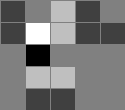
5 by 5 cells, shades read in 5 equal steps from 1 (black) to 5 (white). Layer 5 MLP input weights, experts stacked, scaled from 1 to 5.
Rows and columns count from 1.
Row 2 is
2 5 4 2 2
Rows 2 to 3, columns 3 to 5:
4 2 2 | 3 3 3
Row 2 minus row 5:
-1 3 2 -1 -1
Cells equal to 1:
1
